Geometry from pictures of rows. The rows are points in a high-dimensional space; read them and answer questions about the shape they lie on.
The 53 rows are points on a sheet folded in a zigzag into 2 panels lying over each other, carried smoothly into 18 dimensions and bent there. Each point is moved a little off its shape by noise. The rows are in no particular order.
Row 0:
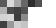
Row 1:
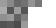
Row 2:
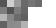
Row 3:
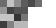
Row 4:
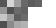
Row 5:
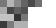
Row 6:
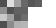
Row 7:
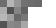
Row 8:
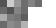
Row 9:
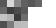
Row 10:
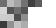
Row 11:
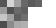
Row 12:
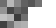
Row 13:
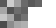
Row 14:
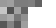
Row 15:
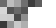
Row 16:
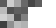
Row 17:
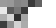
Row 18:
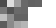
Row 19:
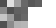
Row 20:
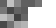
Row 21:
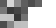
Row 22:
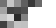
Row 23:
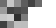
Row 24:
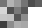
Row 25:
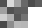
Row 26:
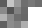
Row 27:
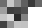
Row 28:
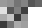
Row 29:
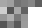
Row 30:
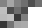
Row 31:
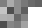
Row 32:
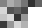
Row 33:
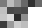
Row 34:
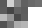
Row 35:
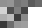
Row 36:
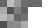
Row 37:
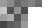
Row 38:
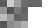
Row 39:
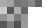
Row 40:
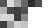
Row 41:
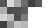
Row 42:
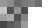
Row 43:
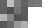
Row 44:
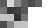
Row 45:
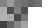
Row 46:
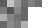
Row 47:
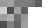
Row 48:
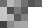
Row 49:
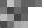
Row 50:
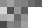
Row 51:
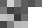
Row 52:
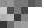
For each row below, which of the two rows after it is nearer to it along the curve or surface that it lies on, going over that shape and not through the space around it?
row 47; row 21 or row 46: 46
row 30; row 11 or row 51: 51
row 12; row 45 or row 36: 45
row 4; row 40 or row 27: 40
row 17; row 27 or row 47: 27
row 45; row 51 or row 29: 51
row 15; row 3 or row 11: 11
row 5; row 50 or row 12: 12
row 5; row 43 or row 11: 43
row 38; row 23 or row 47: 47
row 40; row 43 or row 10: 10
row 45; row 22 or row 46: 22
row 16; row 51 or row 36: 36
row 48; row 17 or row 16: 16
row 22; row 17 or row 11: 17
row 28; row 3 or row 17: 17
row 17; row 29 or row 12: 12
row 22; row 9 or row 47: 9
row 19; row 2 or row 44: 2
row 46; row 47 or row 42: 47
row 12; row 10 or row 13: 10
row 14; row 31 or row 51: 31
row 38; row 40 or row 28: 40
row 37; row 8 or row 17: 17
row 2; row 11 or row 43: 11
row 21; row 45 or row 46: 45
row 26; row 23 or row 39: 39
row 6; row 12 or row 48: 48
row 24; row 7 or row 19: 7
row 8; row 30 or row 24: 24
